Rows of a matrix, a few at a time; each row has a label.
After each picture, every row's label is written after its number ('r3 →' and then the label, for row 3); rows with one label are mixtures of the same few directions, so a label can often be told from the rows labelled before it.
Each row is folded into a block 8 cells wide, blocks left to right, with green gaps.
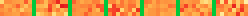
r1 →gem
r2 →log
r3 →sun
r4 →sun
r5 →log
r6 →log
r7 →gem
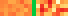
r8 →sun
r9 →sun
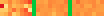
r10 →sun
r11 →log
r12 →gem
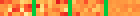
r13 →sun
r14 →sun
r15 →gem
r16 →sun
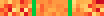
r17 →sun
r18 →sun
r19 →log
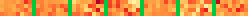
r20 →log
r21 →sun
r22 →log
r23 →log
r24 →sun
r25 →sun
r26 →gem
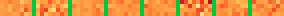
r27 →sun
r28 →sun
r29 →sun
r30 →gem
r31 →gem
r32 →gem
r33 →log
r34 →gem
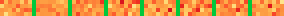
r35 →gem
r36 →log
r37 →gem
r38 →gem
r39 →sun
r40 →sun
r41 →gem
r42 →gem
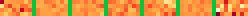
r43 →gem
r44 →gem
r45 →log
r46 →sun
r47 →log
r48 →sun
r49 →log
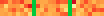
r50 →log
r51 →sun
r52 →gem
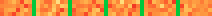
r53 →sun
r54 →sun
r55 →sun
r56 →gem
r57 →gem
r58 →sun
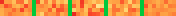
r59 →gem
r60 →gem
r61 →log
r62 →sun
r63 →sun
